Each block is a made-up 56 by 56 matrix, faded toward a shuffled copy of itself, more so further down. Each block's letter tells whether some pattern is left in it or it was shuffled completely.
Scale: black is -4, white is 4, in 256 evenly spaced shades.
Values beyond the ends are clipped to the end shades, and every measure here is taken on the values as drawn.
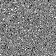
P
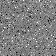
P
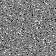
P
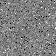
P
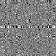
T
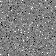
P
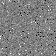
P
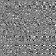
T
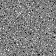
P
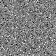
P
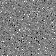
P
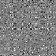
T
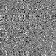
T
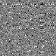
T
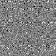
T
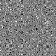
T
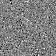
P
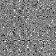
T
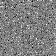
P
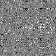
T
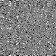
T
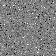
P
